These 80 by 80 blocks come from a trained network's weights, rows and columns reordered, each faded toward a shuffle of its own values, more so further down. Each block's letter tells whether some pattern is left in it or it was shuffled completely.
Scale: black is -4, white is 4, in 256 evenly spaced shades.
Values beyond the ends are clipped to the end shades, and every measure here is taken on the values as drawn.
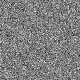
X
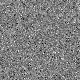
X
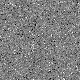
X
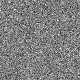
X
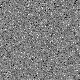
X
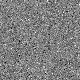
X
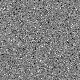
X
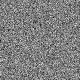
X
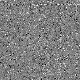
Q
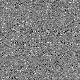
Q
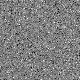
X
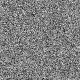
X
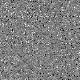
Q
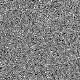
X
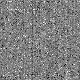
Q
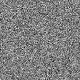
Q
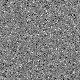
X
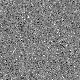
X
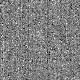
Q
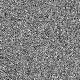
X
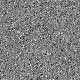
X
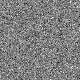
X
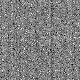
Q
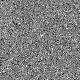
X
